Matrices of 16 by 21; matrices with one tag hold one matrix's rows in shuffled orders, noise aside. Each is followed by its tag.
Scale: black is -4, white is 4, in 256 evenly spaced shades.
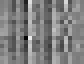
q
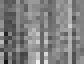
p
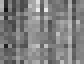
p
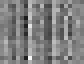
q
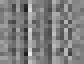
q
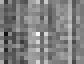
p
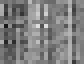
p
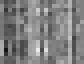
p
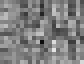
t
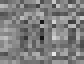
t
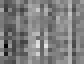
p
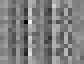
q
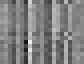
q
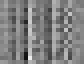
q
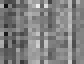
p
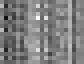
p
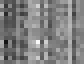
p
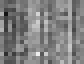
p
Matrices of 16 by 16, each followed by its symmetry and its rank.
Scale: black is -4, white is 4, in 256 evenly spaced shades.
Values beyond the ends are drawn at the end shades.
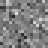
antisymmetric, full rank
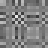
symmetric, rank two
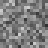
neither, full rank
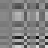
neither, rank one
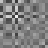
symmetric, rank two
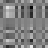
neither, rank one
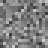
antisymmetric, full rank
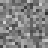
neither, full rank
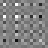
symmetric, rank two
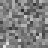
neither, full rank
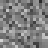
antisymmetric, full rank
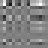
neither, rank one
